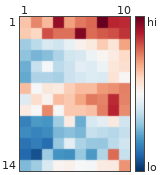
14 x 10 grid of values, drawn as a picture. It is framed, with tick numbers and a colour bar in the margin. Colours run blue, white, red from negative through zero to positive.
Average level on the scale: 50%. Stripes: horizontal, repeating 2 times. Ninth with the lowest average: bottom left. Slope: up to the top right.
